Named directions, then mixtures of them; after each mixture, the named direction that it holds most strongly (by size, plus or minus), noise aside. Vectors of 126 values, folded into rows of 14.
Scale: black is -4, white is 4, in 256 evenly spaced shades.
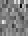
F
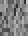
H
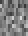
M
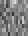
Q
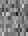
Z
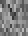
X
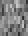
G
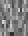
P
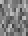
M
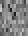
X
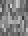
G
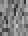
H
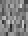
G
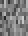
H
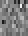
F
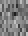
Z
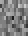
M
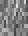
H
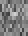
X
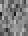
H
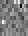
F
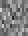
X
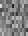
Z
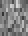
G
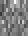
Q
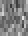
G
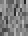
H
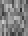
G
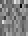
F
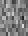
Q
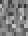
M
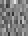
Q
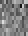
F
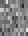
Z
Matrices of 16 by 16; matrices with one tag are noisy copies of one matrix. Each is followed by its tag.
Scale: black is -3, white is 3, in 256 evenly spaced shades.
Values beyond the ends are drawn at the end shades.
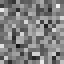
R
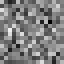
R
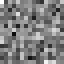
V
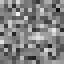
V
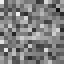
V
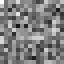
V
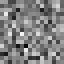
R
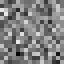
R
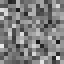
R
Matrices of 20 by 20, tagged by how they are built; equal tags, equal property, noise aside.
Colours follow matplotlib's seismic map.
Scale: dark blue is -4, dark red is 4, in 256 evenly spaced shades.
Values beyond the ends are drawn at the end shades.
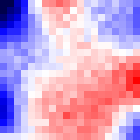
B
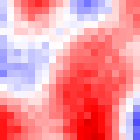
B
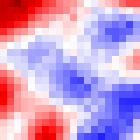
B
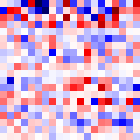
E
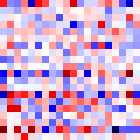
E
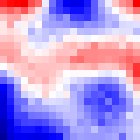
B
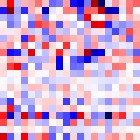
E
